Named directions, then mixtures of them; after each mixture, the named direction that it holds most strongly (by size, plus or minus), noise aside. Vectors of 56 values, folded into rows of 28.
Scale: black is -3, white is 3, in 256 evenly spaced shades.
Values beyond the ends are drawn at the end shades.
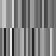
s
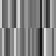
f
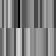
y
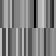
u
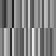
s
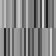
f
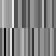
s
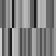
u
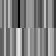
y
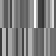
u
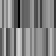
y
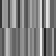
f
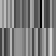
s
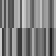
y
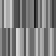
y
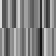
f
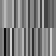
s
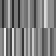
s
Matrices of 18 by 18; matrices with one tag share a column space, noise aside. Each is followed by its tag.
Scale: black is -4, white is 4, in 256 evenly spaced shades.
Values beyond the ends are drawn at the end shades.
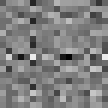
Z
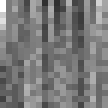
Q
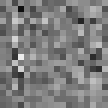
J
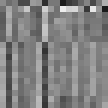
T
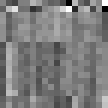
T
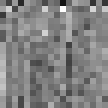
T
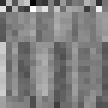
T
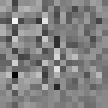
J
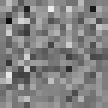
J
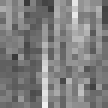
Q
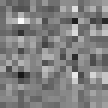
J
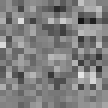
J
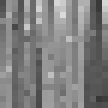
Q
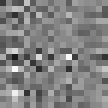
Z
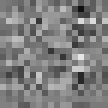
J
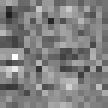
J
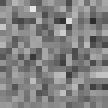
J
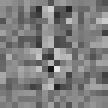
J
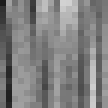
Q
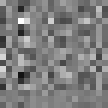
J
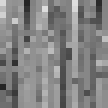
Q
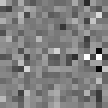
Z
